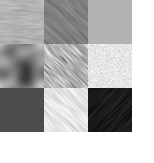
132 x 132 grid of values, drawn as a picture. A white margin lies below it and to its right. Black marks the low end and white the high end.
The table splits into 3 rows of 3 panels. Panel 1,1: high, streaked across, faint in contrast. Panel 1,2: middling, slanting down to the right, faint in contrast. Panel 1,3: high, flat. Panel 2,1: middling, smooth, strong in contrast. Panel 2,2: high, slanting down to the right. Panel 2,3: very high, fine-grained, faint in contrast. Panel 3,1: low, flat. Panel 3,2: very high, slanting down to the right, faint in contrast. Panel 3,3: very low, slanting up to the right, faint in contrast.
